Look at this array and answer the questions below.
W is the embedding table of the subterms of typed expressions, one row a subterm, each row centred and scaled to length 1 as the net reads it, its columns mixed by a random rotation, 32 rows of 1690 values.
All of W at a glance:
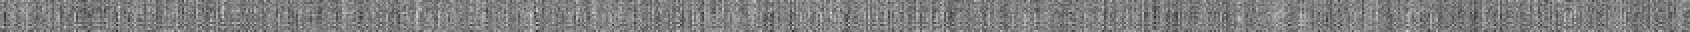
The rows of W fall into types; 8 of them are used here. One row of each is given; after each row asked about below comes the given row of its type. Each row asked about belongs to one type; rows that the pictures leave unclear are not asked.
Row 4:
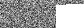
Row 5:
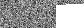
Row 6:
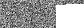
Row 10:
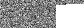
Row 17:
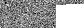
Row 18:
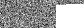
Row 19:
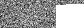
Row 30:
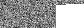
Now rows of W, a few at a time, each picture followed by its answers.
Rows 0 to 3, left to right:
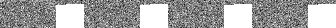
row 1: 18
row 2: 30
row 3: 18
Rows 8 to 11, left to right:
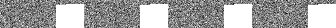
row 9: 6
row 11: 17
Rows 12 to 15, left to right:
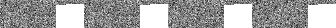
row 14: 5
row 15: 17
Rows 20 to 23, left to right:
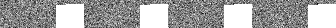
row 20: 5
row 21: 19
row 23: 10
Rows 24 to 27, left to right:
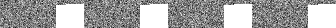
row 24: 5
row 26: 19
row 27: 4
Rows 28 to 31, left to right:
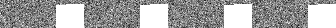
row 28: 18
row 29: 17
